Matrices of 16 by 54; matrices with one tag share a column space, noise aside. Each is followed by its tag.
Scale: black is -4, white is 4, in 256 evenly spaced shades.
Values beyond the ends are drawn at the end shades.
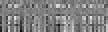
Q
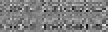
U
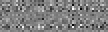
U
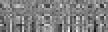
Q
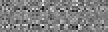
U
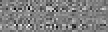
U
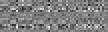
U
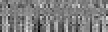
Q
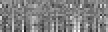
Q
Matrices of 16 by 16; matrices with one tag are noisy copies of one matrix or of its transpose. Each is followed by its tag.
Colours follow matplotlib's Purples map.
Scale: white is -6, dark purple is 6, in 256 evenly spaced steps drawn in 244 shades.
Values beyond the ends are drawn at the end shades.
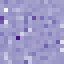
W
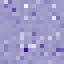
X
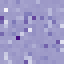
W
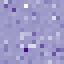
X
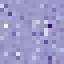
X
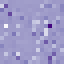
X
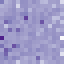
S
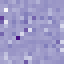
W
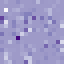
W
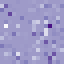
X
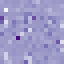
W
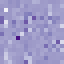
W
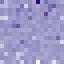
S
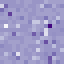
X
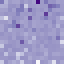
S
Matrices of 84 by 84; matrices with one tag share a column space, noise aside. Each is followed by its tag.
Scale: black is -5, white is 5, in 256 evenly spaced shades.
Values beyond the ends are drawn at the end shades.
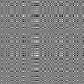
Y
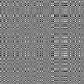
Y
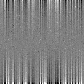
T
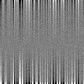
T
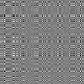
Y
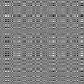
Y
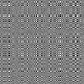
Y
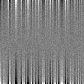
T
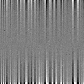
T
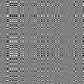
Y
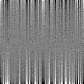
T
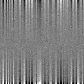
T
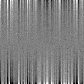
T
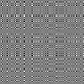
Y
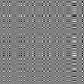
Y
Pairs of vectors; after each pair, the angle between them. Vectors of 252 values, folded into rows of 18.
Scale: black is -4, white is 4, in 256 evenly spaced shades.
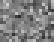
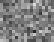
partly opposed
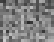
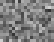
partly opposed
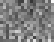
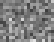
partly aligned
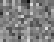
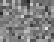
nearly parallel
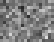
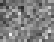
nearly parallel
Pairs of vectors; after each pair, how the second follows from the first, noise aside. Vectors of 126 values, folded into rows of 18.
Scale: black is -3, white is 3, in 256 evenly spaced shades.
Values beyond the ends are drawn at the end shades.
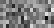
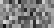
wrapped around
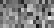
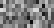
wrapped around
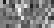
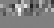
partly zeroed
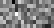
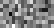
wrapped around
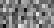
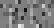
partly zeroed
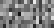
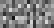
wrapped around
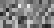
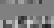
partly zeroed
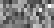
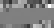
partly zeroed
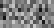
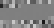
partly zeroed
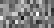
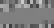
partly zeroed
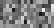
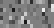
partly zeroed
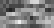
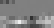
partly zeroed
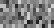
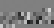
partly zeroed
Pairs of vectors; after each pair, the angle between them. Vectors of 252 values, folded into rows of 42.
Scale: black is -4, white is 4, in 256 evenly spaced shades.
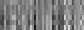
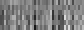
nearly parallel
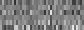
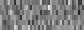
partly aligned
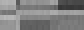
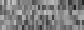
partly aligned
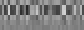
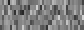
partly aligned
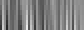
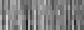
nearly opposite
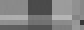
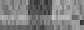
nearly parallel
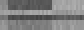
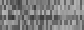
partly aligned
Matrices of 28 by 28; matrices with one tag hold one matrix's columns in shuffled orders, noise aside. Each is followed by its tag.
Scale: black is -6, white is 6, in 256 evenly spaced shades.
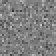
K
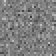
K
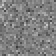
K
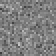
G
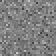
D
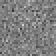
K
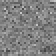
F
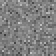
D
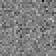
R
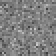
G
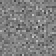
R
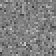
G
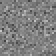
R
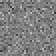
F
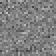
F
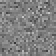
F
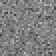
D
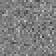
R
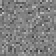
F
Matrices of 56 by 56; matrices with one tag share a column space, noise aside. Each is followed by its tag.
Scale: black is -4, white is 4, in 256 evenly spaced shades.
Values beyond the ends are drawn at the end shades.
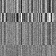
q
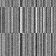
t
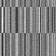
t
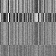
q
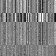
q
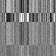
q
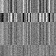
q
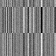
t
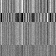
q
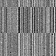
t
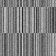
t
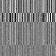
q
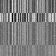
q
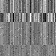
q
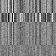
q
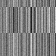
t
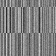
t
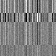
q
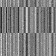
t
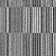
t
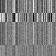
q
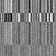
q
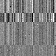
q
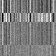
q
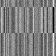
t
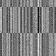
t
